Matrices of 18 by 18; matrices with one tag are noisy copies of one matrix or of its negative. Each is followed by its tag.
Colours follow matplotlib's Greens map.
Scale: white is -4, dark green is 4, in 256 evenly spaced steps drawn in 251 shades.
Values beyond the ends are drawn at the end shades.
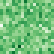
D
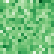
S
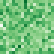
D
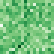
D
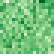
S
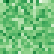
S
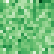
S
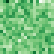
S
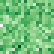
D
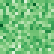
D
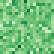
D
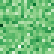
D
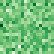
D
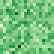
D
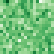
S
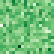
D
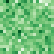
S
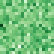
D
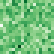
D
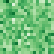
S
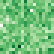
D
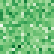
D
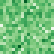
D
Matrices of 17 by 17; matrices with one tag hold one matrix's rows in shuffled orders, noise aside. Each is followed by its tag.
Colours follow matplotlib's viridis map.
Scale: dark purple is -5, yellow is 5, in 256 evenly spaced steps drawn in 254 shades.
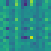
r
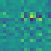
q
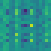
r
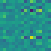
q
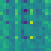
r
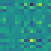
q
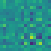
q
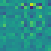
q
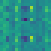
r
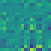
q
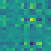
q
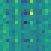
r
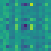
r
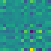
q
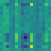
r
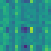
r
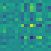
q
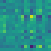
q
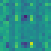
r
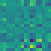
q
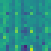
r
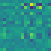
q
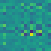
q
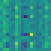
r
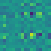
q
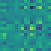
q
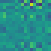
q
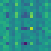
r
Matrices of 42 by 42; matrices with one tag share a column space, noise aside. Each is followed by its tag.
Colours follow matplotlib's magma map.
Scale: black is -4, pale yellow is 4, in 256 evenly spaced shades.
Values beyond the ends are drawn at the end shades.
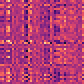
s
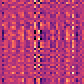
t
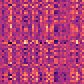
s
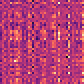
t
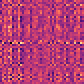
s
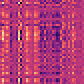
t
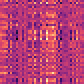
t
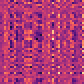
t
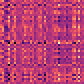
s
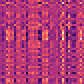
t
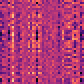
t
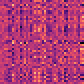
s
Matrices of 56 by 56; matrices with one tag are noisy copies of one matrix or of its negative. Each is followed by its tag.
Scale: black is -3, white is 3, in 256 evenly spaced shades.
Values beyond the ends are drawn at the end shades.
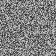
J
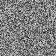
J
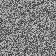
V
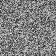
V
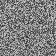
J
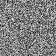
J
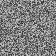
V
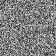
J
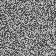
J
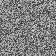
V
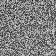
J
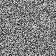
V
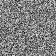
V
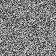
V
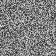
J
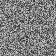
J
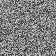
V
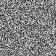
J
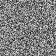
J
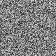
V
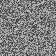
V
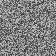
V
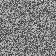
V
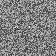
V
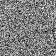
J
